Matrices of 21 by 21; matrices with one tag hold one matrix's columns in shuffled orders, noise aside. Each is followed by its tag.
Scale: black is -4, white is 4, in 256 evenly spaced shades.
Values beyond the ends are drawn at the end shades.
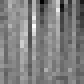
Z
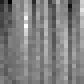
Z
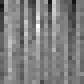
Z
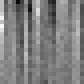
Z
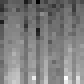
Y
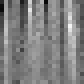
Z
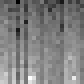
Y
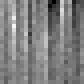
Z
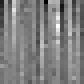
Z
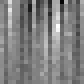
Z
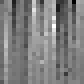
Z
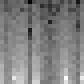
Y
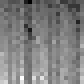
Y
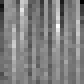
Z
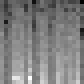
Y
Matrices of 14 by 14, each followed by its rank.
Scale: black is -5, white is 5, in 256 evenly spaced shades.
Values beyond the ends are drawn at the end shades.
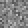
full rank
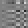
one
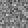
full rank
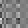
one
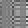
one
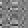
two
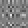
two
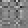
two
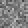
full rank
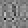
two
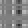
one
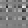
one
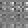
two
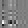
one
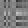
one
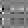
one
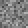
full rank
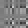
one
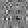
two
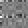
two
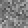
full rank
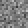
full rank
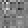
two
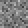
full rank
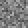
full rank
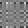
one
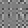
two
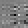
two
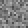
full rank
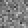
full rank
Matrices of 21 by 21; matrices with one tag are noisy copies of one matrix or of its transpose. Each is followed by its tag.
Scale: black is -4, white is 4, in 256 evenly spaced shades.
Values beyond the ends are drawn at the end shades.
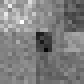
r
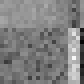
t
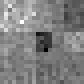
r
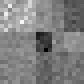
r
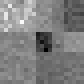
r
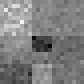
r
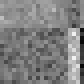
t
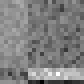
t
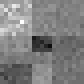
r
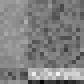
t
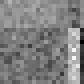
t
